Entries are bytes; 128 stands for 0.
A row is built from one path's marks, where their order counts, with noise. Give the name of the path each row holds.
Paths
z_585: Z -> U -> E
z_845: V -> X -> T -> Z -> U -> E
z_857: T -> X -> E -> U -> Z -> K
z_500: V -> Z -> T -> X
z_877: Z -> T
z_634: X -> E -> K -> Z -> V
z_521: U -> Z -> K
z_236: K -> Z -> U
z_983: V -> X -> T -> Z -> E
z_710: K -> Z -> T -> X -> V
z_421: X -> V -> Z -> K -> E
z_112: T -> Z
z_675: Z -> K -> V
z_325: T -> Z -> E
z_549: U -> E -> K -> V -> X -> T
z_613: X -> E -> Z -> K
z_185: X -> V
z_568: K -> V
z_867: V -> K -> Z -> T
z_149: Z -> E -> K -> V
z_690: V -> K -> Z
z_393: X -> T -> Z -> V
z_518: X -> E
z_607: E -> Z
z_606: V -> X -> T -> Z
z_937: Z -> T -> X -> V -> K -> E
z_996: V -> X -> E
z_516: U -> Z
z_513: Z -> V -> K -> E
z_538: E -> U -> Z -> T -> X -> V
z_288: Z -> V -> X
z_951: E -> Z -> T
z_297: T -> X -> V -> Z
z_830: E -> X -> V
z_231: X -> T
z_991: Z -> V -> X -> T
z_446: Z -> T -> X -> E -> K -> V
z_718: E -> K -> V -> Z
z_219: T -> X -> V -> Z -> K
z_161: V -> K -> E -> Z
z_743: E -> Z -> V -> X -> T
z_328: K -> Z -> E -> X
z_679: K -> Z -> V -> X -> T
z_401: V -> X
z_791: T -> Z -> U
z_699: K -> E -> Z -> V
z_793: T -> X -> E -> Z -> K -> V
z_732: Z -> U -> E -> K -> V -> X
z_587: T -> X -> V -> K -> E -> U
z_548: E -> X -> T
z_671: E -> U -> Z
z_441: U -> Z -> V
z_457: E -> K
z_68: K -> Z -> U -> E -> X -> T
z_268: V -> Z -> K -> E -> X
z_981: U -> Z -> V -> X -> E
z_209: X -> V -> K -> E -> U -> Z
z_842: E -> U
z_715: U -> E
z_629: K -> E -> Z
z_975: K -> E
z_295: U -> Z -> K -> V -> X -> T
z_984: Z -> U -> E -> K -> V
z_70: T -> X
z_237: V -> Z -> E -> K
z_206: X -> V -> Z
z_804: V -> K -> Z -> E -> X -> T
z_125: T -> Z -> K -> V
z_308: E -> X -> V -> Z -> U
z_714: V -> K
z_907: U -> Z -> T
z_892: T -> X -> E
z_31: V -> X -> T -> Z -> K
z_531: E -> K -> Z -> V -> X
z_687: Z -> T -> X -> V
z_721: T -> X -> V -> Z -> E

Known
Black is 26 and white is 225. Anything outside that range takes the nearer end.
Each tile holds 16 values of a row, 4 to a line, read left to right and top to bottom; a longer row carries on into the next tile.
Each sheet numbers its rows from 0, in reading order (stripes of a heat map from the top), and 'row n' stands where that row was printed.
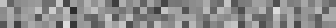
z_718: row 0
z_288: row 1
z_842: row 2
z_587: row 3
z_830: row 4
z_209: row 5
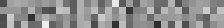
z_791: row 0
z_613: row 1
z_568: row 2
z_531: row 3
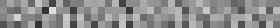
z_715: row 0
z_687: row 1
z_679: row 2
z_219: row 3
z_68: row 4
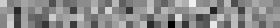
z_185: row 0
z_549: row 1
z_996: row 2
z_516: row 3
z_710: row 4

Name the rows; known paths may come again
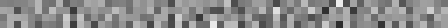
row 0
z_587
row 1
z_687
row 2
z_857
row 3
z_791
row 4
z_830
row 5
z_671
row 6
z_568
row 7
z_531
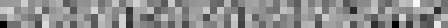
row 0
z_521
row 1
z_268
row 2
z_206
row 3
z_718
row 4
z_393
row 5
z_613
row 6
z_996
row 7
z_516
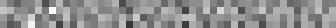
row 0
z_457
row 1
z_125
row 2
z_743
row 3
z_549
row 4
z_732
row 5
z_793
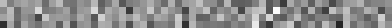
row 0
z_690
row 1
z_161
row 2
z_937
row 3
z_297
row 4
z_975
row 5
z_842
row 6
z_236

